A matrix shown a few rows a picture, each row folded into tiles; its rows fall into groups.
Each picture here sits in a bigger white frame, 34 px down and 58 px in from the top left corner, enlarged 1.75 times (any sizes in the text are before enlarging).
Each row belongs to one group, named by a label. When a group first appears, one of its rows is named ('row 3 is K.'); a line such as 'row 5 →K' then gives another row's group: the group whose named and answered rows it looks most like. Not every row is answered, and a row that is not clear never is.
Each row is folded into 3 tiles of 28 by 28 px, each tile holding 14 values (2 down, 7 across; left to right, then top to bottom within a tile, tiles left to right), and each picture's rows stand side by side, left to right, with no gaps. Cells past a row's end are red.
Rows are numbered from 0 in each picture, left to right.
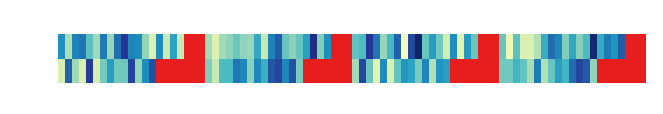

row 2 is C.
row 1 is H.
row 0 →C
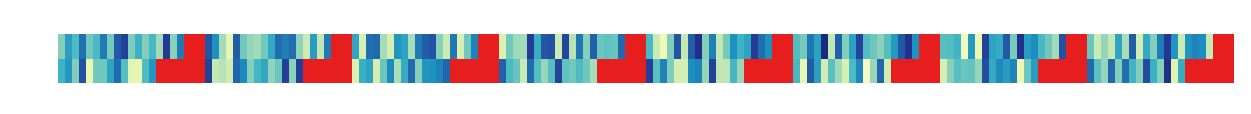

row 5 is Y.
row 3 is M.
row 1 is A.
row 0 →Y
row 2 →C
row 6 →M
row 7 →A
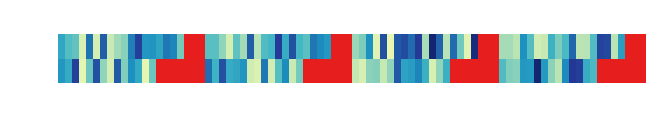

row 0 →A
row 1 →A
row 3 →H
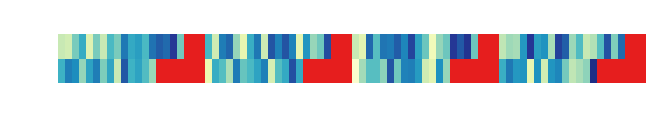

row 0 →H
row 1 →C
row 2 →Y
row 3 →Y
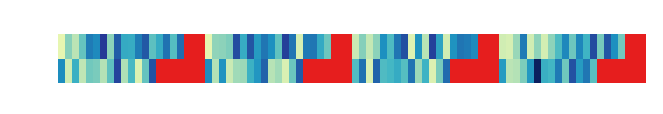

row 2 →M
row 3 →H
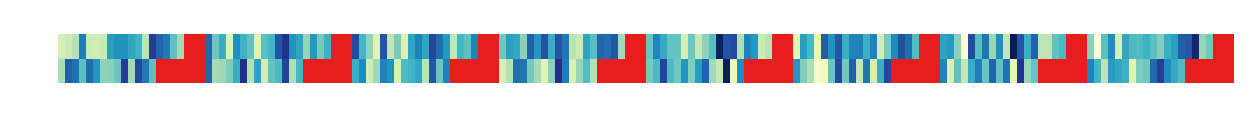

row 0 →H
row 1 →A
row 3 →Y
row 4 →A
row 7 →H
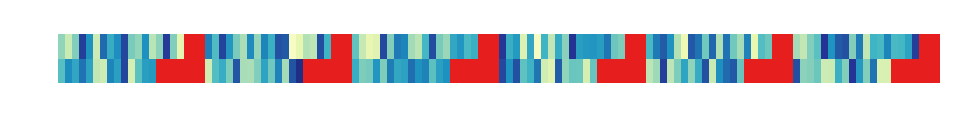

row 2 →M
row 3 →A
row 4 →C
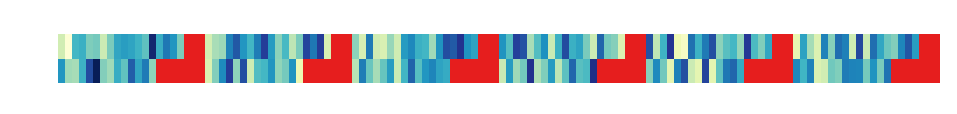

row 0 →H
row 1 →Y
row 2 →H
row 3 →C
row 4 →C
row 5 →M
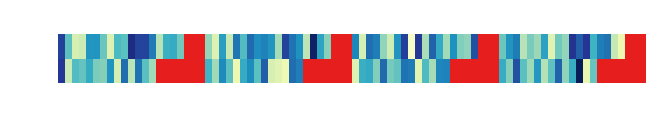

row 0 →A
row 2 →C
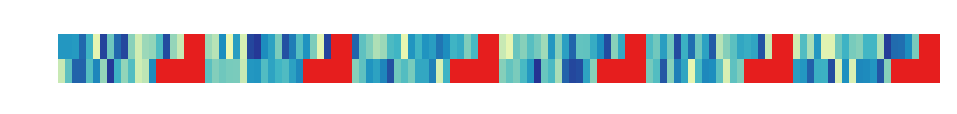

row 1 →M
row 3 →H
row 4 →Y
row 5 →H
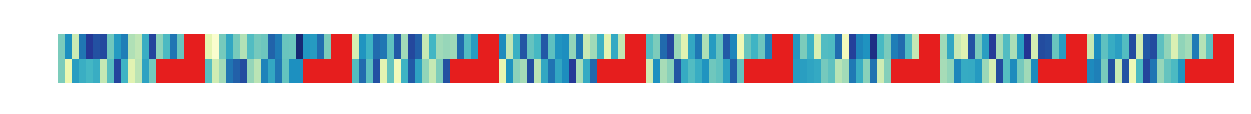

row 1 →H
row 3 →C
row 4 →C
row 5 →A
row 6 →M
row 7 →Y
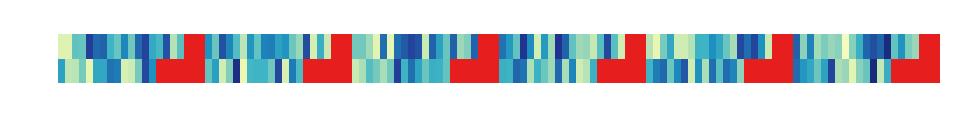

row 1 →C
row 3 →Y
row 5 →A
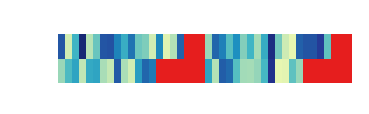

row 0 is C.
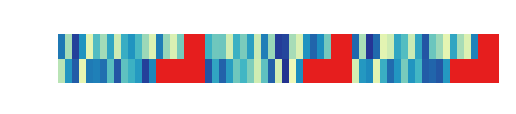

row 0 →C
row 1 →A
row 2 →C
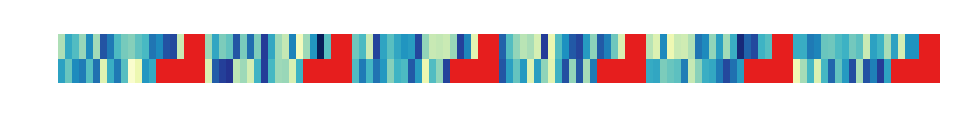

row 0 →Y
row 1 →Y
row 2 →Y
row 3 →A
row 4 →H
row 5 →C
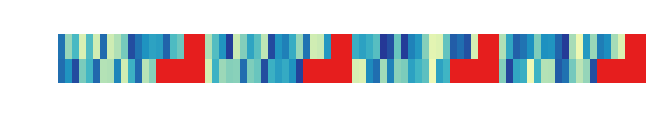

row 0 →A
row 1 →C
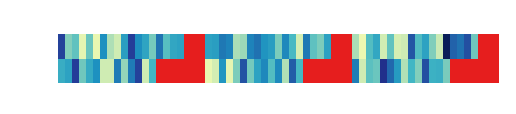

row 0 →A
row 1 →C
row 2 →H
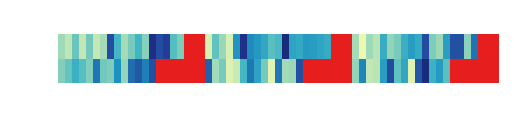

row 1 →M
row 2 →H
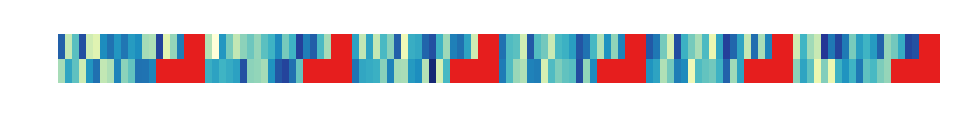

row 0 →C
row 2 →A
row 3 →A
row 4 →A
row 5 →M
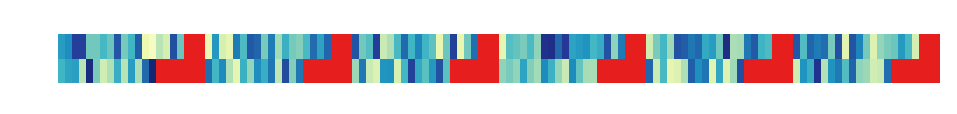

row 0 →C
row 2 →C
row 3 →M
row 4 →M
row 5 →Y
